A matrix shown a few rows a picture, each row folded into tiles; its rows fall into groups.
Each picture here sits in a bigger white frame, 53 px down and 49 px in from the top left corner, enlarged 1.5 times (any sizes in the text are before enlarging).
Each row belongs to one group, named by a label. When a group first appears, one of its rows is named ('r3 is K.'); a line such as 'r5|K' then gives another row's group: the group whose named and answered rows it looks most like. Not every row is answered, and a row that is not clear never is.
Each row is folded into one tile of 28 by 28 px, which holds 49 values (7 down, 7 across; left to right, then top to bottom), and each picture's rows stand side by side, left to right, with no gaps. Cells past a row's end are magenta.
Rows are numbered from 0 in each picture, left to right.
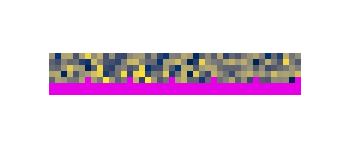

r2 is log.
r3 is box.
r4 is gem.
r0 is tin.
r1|log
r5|gem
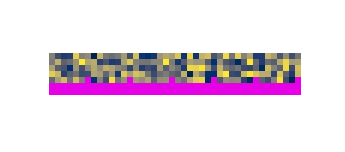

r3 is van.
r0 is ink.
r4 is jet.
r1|jet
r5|box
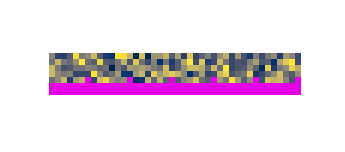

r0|ink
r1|ink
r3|van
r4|log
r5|box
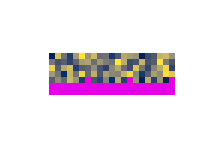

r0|jet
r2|gem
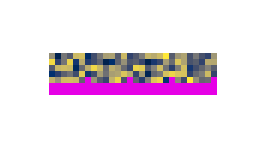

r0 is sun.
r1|jet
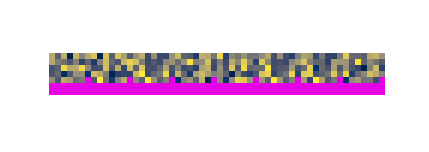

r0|van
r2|log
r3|gem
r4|van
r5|log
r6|log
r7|gem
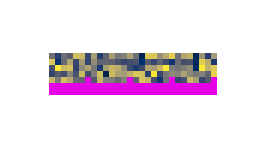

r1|tin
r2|tin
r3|box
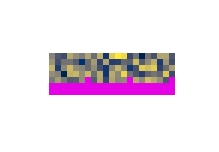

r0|tin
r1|jet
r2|sun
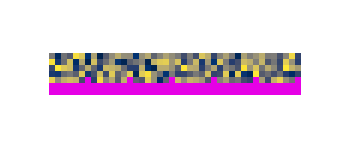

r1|tin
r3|sun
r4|box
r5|van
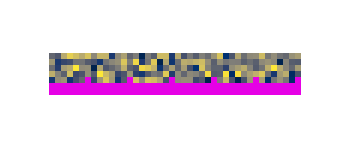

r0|tin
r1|box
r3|gem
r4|tin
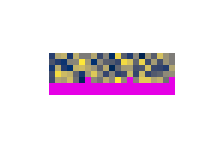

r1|ink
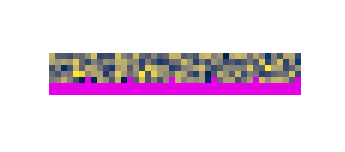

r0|gem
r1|gem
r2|tin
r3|van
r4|tin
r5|sun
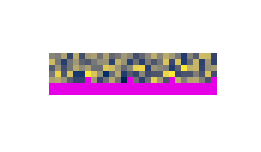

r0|box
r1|van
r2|jet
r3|sun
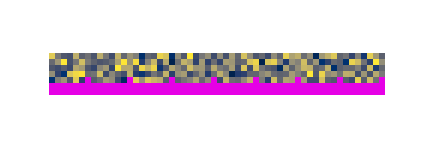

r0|gem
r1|box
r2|sun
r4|ink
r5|ink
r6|jet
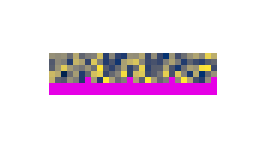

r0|van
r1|log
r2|log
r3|tin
